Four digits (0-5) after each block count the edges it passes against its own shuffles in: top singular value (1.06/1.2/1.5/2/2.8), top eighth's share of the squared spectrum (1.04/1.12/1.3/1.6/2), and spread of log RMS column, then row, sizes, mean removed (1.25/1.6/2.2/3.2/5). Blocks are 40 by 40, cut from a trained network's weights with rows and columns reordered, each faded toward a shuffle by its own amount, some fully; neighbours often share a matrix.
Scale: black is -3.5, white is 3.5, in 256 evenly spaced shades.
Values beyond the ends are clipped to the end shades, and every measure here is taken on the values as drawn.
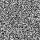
0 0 0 0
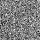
0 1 0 0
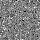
0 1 0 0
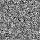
0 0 0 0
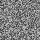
0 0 0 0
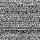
3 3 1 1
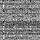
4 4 2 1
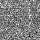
1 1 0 0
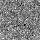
0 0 0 0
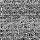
2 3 1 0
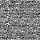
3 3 1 0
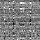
3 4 2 1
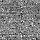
2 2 1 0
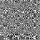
3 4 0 3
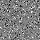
0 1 0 0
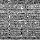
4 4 2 1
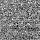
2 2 0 0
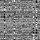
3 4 2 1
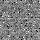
1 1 0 0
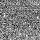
1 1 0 0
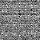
3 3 2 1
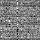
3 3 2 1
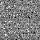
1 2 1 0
